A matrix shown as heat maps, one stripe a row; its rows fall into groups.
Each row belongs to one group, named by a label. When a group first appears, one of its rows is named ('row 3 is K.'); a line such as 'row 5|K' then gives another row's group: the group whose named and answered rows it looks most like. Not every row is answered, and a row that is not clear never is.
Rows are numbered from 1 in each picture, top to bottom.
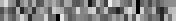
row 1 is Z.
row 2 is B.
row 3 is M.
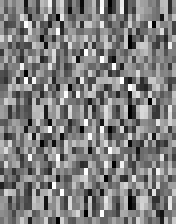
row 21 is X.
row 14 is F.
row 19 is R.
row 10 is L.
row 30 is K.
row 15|Z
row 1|R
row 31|B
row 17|K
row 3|M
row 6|X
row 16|K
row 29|K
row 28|Z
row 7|K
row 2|R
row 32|M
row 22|Z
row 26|L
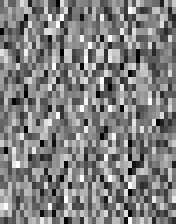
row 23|F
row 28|X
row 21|X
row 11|K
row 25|K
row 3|R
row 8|Z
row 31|X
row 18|B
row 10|B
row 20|L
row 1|M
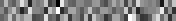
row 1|M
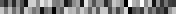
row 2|X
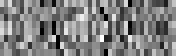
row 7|M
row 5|X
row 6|L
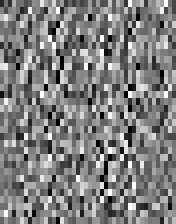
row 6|R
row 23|R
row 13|K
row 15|Z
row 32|M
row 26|L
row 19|K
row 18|M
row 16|X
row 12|M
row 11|M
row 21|F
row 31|B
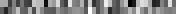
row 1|K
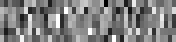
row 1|L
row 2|F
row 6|L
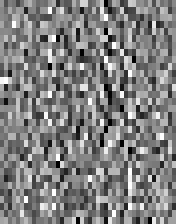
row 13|L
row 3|F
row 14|R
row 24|M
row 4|B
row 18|R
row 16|B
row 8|R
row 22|K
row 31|L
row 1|L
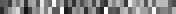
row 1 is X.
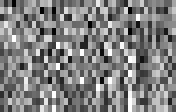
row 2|X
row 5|X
